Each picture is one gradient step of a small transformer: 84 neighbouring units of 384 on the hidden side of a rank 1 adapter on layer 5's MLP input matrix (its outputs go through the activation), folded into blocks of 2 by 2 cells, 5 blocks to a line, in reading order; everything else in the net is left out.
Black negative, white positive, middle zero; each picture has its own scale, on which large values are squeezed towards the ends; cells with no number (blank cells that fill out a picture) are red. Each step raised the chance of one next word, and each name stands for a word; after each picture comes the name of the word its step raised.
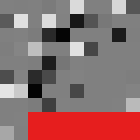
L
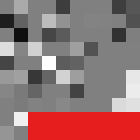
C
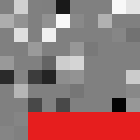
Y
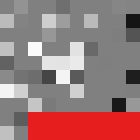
L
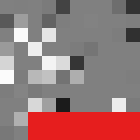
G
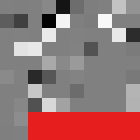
Y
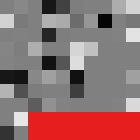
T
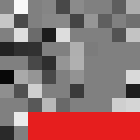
T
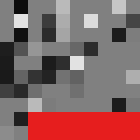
G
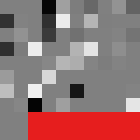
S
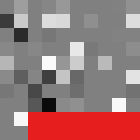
C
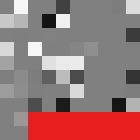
Y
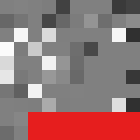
G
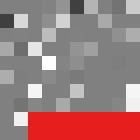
C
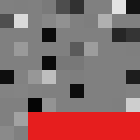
S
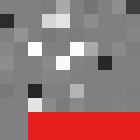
L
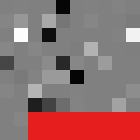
T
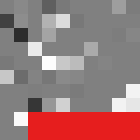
C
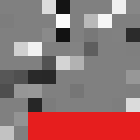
Y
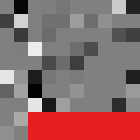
L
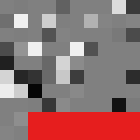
L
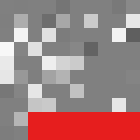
G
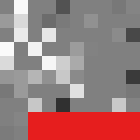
G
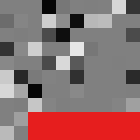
L
